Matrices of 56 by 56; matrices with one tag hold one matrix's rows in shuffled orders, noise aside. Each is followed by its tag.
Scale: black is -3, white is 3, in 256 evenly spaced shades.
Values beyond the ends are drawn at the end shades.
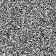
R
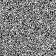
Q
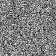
R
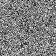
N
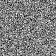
Q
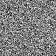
Q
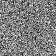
N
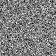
Q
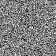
N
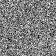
Q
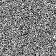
N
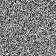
Q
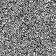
N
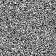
R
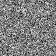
R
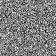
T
